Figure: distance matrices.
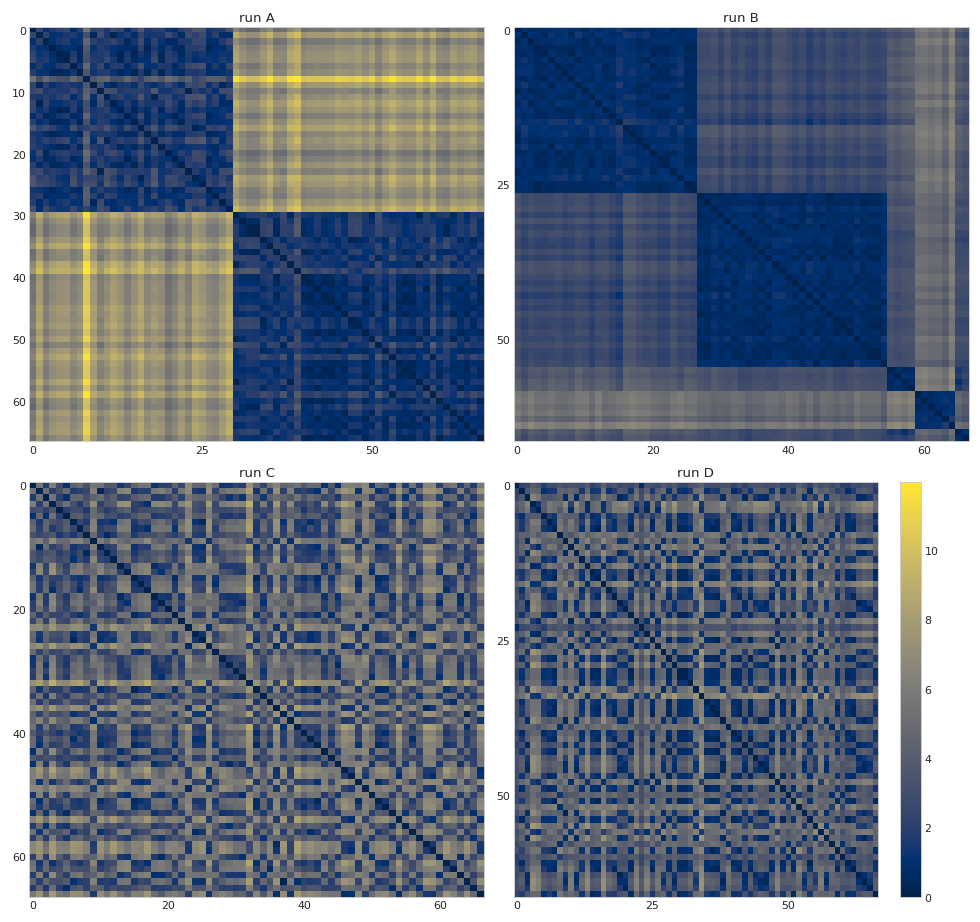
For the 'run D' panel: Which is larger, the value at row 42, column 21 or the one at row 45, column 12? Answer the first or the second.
the second
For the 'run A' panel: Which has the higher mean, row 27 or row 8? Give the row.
8
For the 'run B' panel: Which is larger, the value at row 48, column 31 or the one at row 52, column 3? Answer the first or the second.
the second
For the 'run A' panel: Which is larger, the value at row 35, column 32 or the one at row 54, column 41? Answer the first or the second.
the first
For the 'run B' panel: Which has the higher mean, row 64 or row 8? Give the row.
64
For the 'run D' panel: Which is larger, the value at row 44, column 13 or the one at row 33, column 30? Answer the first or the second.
the first
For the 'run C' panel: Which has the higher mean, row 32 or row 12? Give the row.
32
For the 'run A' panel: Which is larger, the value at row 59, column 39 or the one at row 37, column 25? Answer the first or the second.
the second
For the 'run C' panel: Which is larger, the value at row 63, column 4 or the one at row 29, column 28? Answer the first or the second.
the first
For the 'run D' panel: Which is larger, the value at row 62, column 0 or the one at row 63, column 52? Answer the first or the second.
the second
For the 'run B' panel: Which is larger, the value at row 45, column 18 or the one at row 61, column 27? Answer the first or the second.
the second
